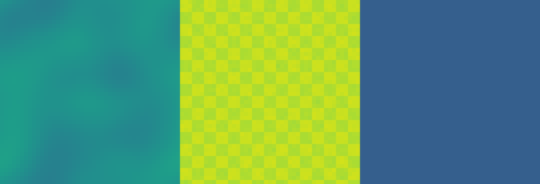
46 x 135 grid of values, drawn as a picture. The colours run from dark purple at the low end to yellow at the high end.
The table splits into one row of 3 panels. Panel 1,1: middling, smooth, faint in contrast. Panel 1,2: very high, checkered, faint in contrast. Panel 1,3: low, flat.
